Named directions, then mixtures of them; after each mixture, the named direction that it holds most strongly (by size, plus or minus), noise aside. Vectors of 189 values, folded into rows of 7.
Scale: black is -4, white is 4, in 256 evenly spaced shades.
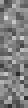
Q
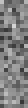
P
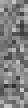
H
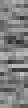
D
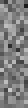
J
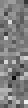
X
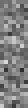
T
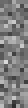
T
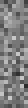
Q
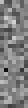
P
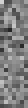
P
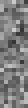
H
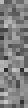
P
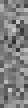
J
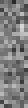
H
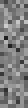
J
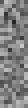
Q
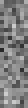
P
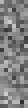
P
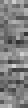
D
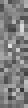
J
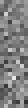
X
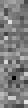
X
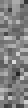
X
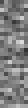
D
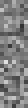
T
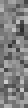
H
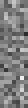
Q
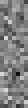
X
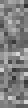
D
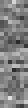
D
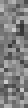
H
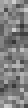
H
